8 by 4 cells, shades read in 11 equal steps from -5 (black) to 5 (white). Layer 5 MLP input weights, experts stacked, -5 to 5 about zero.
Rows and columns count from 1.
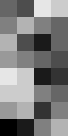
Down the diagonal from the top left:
-1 2 -4 -2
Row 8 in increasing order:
-5 -4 0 2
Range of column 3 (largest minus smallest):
8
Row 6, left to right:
3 3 0 -1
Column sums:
5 2 -8 -3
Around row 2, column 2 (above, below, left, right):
-2 -2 0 0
